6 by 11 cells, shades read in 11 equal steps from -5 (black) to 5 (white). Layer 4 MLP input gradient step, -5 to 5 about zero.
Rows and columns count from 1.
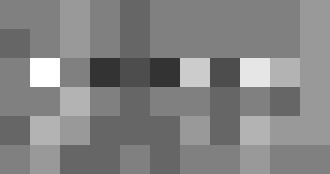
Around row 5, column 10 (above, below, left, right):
-1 0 2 1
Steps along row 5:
up down down same same up down up down same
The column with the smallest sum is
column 5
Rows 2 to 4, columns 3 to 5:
1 0 -1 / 0 -3 -2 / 2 0 -1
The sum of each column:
-2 8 4 -5 -6 -5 4 -4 7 2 5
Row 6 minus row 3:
0 -4 -1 2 2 2 -3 2 -3 -2 -1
